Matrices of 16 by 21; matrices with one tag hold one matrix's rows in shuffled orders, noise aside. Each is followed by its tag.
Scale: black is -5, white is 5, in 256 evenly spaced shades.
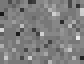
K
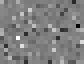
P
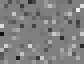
K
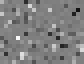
P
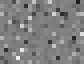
P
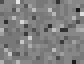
P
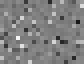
P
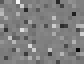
P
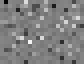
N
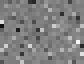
K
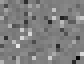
P
